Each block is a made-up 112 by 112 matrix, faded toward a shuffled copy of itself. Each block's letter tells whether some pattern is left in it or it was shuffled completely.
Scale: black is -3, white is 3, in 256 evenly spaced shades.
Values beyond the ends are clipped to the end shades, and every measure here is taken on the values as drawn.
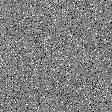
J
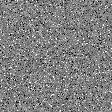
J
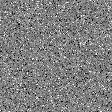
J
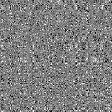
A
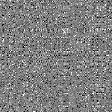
A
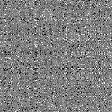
A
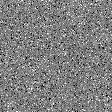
J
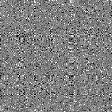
A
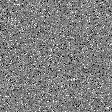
J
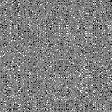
A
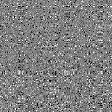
A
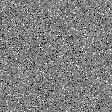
J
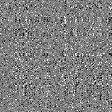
A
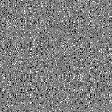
A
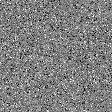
J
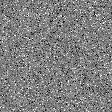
J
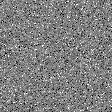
J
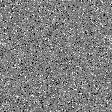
J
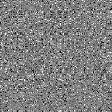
A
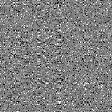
A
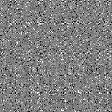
A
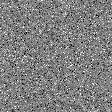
J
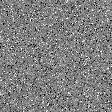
J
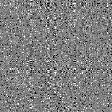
A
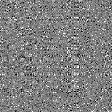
A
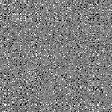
A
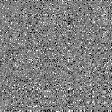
A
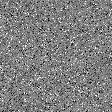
J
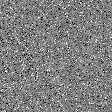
J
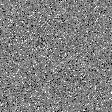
J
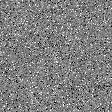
J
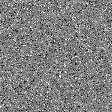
J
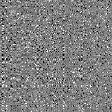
A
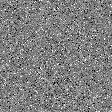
J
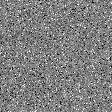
J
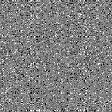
A
